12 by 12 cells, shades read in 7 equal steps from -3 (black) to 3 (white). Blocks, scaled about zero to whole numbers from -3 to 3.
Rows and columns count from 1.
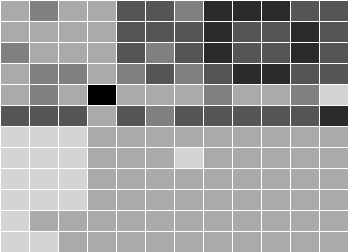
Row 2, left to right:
1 1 1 1 -1 -1 -1 -2 -1 -1 -2 -1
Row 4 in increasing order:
-2 -2 -1 -1 -1 -1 0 0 0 0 1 1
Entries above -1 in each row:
5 4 5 6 11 2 12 12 12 12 12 12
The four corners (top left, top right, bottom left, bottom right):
1 -1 2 1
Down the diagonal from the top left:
1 1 1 1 1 0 1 1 1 1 1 1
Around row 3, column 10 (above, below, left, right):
-1 -2 -1 -2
